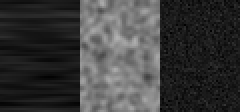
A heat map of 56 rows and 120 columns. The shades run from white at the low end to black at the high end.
It is made of 1 by 3 panels. Panel 1,1: very high, streaked across, faint in contrast. Panel 1,2: middling, blotchy. Panel 1,3: very high, fine-grained, faint in contrast.
